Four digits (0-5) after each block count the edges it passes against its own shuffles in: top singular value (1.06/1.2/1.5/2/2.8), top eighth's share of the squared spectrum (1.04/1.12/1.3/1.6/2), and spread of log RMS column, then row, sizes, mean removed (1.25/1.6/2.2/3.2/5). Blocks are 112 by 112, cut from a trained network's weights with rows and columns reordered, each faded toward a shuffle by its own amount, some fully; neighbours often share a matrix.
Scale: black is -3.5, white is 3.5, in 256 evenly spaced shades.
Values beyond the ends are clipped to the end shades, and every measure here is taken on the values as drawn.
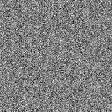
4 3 1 1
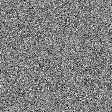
1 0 0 0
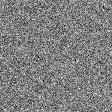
0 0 0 0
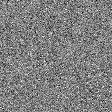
1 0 0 0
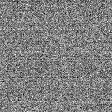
3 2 0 1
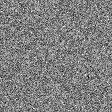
0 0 0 0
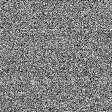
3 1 0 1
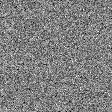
1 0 0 0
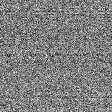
3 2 0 1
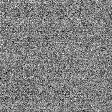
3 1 0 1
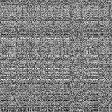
5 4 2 3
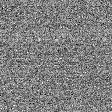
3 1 0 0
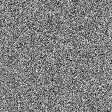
1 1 0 0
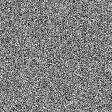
3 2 0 0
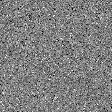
3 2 0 1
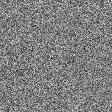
1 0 0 0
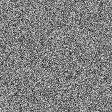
0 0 0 0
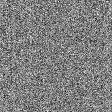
2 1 0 0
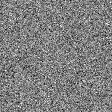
2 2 0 0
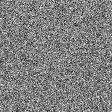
0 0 0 0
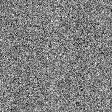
2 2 0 0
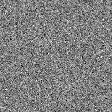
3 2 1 0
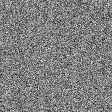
1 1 0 0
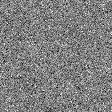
1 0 0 0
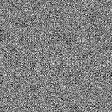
4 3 0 2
